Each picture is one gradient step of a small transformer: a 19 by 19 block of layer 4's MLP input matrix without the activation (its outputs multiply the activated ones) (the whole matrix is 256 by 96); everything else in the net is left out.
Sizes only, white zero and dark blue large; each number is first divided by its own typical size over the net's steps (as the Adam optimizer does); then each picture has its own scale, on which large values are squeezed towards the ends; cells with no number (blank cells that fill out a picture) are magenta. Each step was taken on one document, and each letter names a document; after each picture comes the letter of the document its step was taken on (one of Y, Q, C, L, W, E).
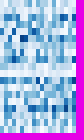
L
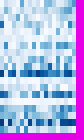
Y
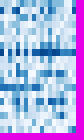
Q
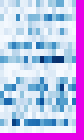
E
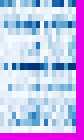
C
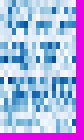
L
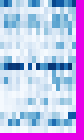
C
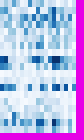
E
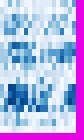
L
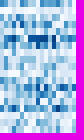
L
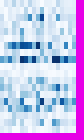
E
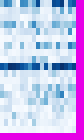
C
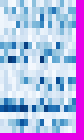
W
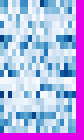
Y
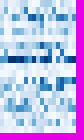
W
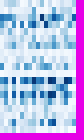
L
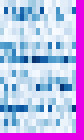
W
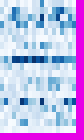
W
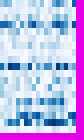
C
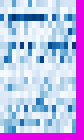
E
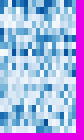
Y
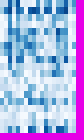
Q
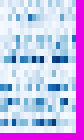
E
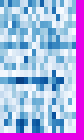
L
